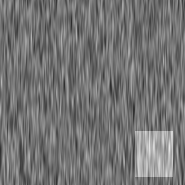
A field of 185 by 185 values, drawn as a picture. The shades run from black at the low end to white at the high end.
In the bottom right lies a patch that is higher than the rest. Neither half mirrors the other. The grain runs up and down. The bottom right is the ninth with the highest average.
